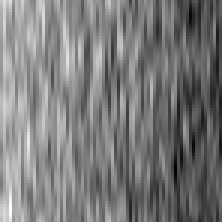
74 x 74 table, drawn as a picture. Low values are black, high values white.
Grain: streaks running down. Slope: up to the left. Average level on the scale: 50%. Histogram: bell-shaped.
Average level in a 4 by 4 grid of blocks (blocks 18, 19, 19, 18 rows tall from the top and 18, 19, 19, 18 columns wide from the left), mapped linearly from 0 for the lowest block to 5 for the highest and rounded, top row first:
5 4 2 0 | 5 3 2 0 | 5 3 2 0 | 5 3 1 0
